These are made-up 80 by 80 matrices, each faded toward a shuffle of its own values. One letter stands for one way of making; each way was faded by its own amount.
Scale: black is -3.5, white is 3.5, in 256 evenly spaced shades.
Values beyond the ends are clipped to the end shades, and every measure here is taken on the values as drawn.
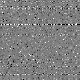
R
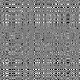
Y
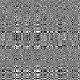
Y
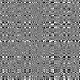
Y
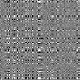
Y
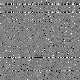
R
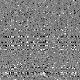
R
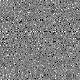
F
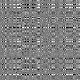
Y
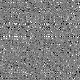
F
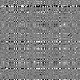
Y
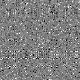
F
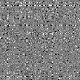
R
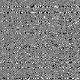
R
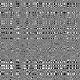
Y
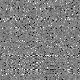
F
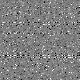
F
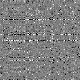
R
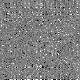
F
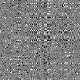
R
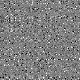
F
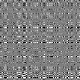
Y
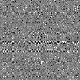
R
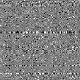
R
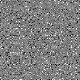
F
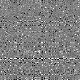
R
